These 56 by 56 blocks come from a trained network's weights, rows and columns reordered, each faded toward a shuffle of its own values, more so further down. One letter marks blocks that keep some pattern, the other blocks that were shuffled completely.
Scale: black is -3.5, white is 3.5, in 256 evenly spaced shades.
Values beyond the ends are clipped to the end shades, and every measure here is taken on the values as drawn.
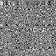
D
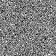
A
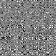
D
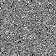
A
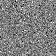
A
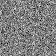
A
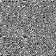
D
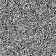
A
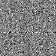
D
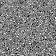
A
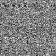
D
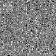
D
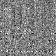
D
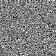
D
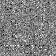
D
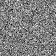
A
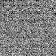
D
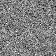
A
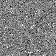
A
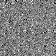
D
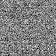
D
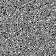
A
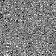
D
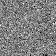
A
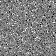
A
